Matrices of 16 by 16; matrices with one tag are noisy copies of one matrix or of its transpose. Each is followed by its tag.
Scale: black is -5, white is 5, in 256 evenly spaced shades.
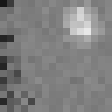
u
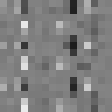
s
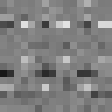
s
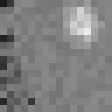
u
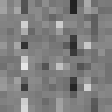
s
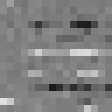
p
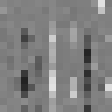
p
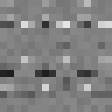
s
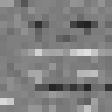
p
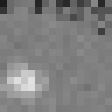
u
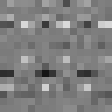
s
